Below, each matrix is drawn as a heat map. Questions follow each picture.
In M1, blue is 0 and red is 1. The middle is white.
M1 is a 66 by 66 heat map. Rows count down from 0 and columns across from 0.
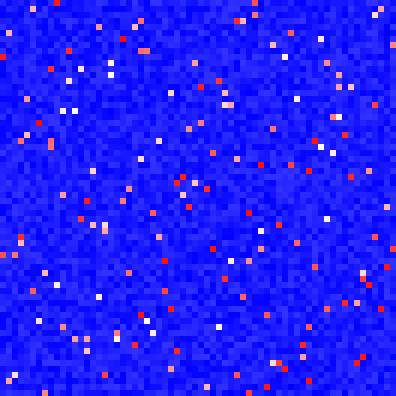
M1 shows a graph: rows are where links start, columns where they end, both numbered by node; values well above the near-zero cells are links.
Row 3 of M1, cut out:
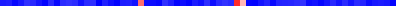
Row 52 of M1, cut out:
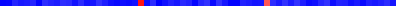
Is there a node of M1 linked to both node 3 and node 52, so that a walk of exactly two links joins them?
yes
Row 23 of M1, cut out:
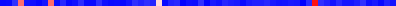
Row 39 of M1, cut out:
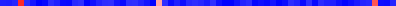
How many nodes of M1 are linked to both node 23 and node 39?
2
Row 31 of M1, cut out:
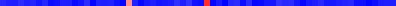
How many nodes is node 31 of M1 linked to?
2
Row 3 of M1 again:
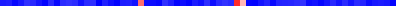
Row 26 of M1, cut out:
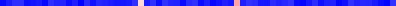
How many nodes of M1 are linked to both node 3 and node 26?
2
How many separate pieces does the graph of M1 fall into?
1
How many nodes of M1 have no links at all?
0
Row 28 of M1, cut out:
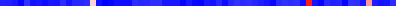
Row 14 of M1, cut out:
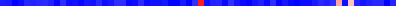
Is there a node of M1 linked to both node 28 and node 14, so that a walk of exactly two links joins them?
no
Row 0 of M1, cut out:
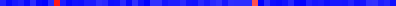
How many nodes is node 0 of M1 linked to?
2
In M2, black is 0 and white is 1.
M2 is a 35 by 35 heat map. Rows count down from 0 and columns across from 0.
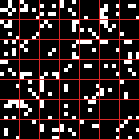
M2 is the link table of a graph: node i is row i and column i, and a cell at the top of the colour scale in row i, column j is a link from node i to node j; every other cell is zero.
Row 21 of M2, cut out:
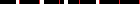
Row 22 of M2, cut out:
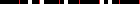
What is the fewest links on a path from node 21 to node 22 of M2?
2
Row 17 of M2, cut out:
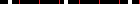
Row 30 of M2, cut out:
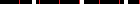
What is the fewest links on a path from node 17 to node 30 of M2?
3
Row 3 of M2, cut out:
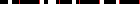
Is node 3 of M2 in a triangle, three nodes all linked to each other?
yes
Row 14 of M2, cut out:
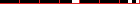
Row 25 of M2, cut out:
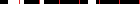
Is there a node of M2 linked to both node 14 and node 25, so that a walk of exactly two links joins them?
no
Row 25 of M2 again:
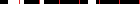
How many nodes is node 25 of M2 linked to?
7
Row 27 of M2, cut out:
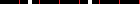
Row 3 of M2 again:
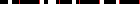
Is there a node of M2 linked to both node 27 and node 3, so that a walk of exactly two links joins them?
no
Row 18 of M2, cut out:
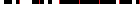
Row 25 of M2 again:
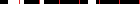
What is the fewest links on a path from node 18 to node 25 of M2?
2
